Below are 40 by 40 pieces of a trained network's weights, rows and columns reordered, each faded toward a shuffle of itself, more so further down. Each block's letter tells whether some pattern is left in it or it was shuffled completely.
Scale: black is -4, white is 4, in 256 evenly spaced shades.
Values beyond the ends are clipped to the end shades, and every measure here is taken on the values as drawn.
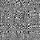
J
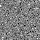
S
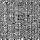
J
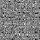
J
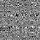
J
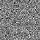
J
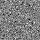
S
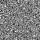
S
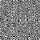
J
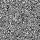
S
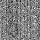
J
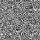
J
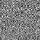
J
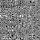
J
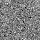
S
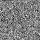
S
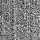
J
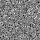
S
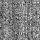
J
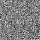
J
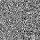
J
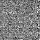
J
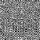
J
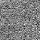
J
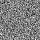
S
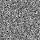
S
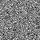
S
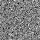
S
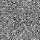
J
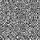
J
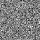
J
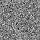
S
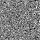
S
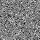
S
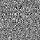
J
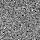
S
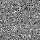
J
